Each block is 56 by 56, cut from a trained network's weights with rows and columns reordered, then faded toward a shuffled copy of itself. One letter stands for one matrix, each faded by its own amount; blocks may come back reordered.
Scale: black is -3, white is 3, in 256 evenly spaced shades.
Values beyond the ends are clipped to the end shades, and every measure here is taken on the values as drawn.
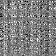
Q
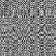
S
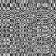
S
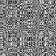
S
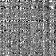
Q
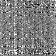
Q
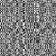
S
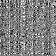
Q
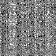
Q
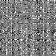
Q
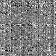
Q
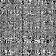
Q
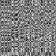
S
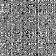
Q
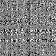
Q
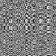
S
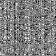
Q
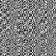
S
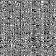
Q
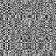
S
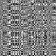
S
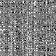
Q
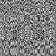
S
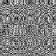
S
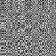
S
